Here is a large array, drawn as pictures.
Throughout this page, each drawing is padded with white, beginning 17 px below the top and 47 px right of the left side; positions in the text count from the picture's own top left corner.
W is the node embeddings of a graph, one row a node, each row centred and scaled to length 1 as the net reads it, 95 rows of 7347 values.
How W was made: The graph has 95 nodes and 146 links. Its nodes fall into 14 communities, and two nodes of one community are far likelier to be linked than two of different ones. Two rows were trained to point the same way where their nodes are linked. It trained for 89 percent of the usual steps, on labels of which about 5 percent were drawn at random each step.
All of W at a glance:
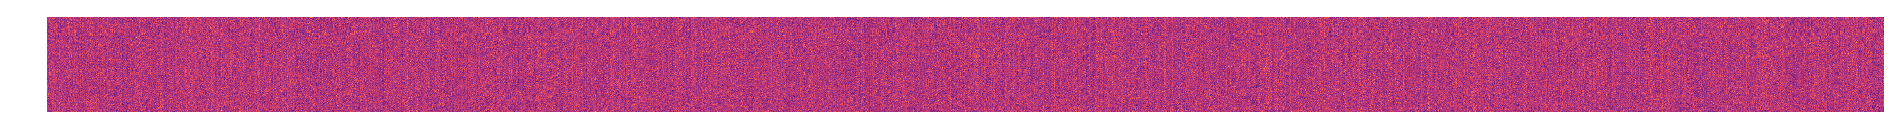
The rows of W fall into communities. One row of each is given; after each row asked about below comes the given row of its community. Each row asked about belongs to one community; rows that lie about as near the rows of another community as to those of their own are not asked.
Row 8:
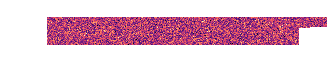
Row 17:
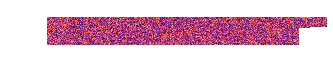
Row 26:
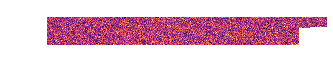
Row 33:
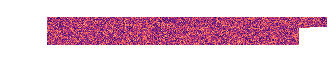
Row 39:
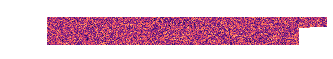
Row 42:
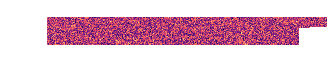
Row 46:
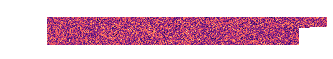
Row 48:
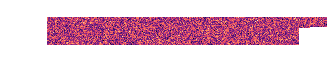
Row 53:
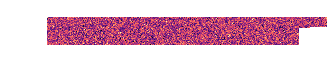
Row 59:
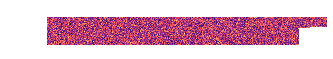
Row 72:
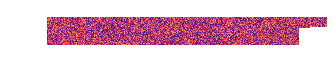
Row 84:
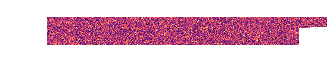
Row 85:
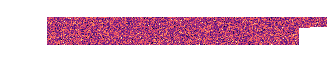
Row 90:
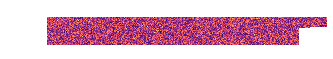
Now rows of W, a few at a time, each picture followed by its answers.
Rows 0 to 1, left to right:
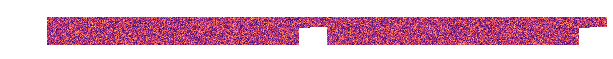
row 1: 72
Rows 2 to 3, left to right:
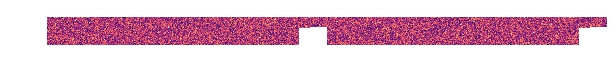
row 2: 33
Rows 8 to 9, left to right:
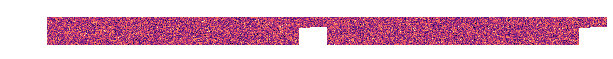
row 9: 17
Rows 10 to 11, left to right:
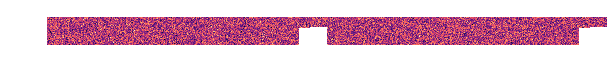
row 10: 90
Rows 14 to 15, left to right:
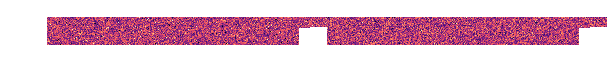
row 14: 39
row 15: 39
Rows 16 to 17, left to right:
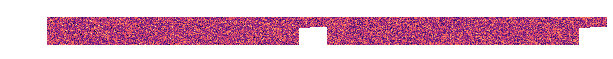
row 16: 17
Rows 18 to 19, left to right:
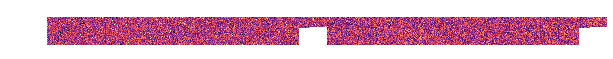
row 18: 72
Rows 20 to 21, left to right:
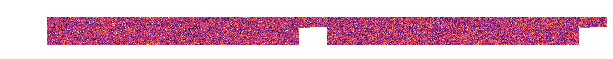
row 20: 53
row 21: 33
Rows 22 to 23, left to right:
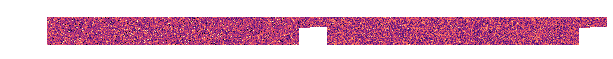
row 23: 84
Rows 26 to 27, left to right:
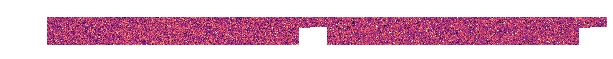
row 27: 46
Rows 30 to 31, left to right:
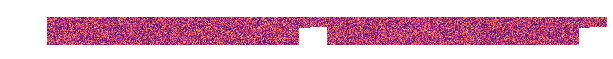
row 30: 17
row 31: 46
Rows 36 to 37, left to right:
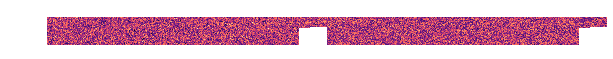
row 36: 53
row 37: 90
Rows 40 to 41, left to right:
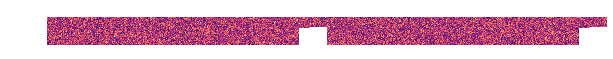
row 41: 59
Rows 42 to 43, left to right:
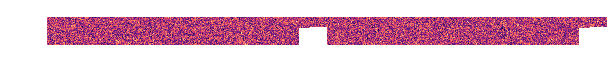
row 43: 39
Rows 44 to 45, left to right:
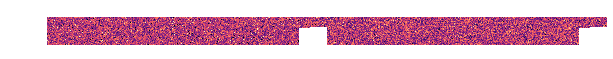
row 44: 72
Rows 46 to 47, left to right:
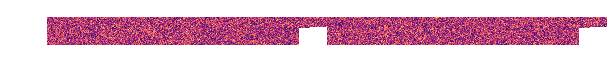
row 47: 72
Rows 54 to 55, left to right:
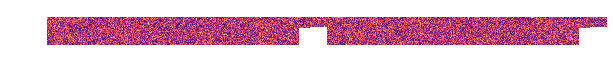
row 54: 90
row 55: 8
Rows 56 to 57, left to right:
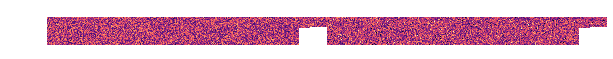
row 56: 46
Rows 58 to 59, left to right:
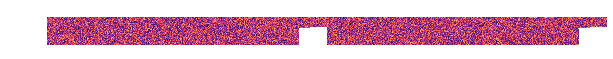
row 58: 17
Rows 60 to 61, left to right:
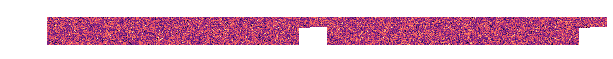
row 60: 48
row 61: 39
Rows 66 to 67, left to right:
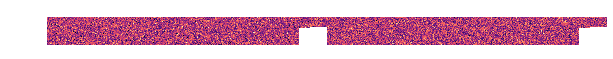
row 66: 46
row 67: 42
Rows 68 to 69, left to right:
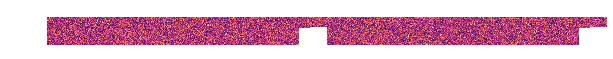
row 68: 26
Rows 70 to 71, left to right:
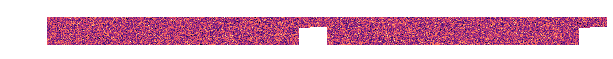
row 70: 85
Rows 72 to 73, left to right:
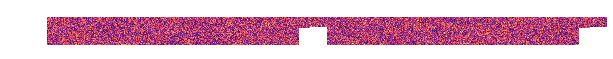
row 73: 33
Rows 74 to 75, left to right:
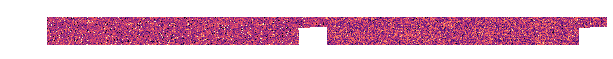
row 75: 33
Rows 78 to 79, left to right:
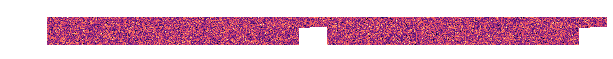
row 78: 48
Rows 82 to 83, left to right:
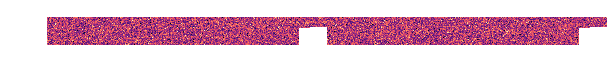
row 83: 8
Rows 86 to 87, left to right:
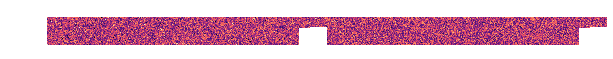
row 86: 53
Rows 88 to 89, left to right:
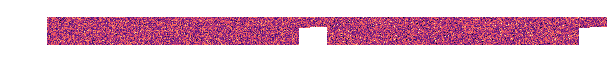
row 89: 59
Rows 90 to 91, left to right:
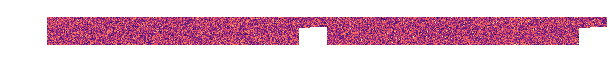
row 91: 90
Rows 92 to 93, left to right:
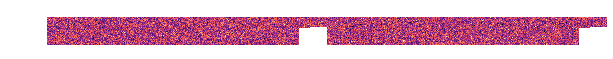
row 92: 53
